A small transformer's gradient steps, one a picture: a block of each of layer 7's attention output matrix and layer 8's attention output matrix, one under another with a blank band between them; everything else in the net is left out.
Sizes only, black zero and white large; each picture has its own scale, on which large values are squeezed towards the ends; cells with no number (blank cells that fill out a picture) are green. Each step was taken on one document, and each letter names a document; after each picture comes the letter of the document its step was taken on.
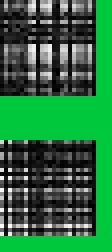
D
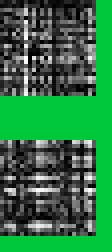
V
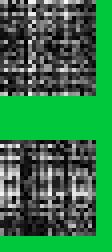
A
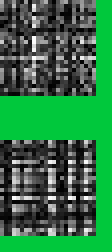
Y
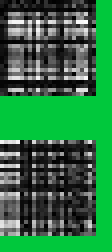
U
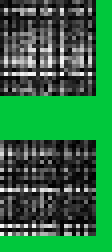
D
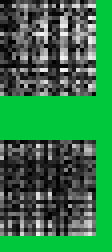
V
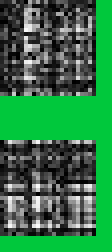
V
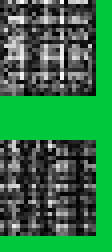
U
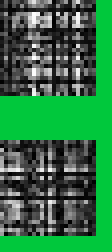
Y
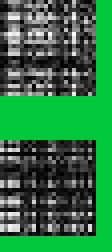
U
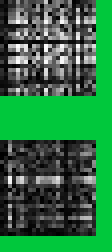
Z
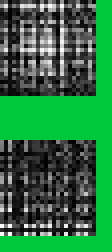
D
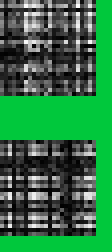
V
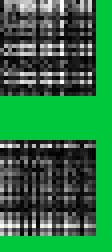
D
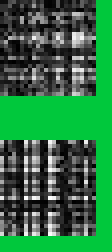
Y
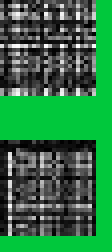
Z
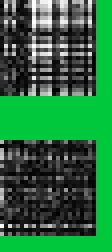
D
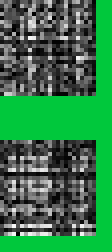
A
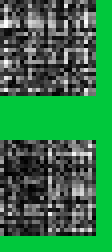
A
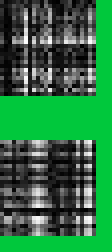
V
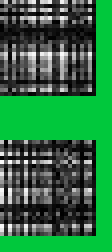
D
